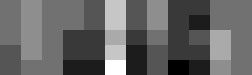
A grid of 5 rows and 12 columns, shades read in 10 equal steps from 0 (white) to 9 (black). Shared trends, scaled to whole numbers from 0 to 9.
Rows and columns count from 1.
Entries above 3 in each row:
11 11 10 10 11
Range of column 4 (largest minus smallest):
3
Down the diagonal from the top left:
5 4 5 7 8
